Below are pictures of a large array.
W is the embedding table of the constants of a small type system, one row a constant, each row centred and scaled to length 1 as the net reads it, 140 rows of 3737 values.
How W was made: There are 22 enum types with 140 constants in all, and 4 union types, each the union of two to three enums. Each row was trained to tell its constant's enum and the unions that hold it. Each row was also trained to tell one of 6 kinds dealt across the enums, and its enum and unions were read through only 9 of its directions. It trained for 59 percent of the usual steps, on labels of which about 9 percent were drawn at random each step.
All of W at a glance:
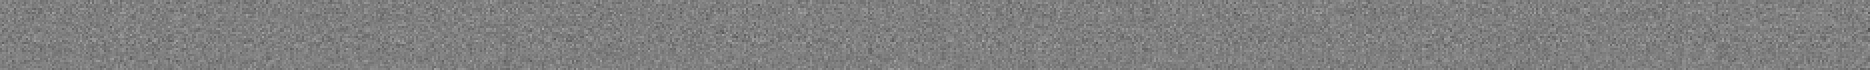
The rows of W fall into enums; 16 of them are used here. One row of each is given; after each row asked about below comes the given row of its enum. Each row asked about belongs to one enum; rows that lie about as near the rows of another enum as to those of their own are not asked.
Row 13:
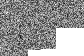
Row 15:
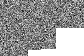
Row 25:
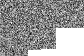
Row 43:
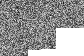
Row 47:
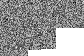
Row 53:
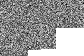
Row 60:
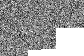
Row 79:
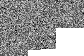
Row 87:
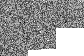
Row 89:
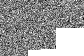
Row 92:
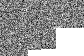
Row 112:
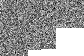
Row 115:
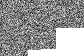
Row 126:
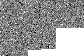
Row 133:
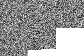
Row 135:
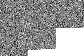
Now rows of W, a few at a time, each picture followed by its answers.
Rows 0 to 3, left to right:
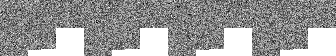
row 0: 92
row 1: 53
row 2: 13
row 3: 43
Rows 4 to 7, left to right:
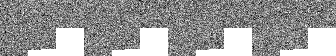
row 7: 25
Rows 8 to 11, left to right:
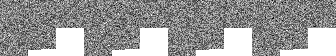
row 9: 15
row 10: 53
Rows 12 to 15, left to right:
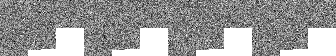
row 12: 79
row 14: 89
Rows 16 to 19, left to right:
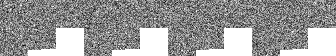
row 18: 89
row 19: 89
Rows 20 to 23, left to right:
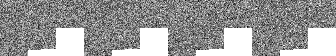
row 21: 53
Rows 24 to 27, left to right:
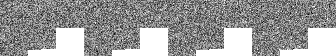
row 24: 60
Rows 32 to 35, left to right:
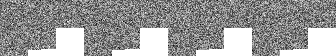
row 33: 13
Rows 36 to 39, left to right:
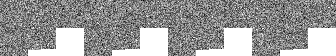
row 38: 60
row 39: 126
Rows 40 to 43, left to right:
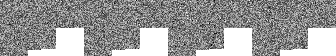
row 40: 60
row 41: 60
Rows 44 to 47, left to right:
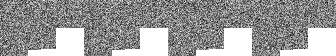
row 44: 87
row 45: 92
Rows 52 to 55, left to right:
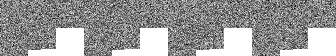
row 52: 15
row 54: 79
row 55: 112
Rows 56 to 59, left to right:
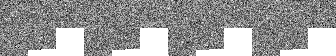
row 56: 25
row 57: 47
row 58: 47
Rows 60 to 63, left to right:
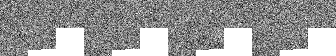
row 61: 25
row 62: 13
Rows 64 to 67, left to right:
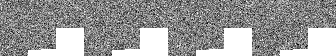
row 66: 43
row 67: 79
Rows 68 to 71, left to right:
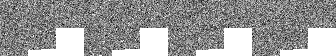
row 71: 79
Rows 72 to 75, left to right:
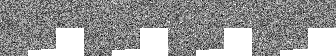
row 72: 92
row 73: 115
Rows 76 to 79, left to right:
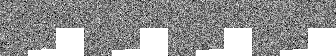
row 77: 133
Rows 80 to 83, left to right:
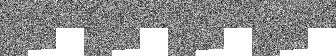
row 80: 92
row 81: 25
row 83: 79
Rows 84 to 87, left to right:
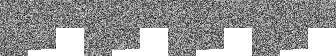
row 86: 43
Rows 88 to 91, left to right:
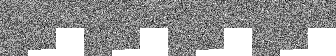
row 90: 13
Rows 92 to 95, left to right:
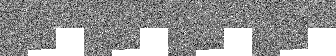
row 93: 13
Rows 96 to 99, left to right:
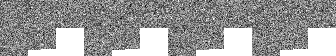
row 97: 92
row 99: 25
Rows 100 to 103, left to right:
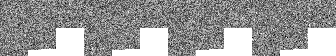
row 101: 89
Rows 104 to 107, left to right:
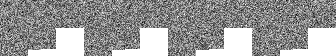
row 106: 133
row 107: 89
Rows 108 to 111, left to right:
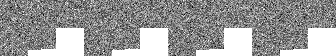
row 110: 89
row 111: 126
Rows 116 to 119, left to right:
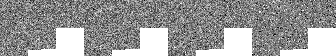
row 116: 92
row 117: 25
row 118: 133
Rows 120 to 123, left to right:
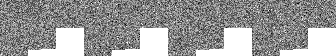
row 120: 43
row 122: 47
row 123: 133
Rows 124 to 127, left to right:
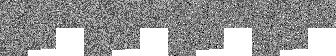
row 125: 87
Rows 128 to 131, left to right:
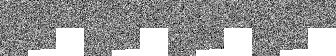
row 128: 15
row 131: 15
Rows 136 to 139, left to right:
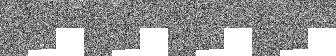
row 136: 87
